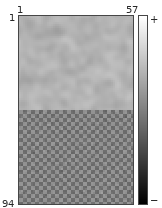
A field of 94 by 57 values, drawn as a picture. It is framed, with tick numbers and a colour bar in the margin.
The table splits into 2 rows of 1 panel. Panel 1,1: high, blotchy, faint in contrast. Panel 2,1: middling, checkered.
